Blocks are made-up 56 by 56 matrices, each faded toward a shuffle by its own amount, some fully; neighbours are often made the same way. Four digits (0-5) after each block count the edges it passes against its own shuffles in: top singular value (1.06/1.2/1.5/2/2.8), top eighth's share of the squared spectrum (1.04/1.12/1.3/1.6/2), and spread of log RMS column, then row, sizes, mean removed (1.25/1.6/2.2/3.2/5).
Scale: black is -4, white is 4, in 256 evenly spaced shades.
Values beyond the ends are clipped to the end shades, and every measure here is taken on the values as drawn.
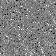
0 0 0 0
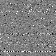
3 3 0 2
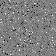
1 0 0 0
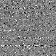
2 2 0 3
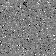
0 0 0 0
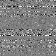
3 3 0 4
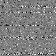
2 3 0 3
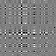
5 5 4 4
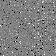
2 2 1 0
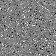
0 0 0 0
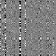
4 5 3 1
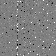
3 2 1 0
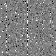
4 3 2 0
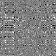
4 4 2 3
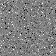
1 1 0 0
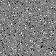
1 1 0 0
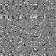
4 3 1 2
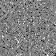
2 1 0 0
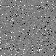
3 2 1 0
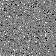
0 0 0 0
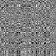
4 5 3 3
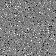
0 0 0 0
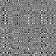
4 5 3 3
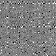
4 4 1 2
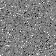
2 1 0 0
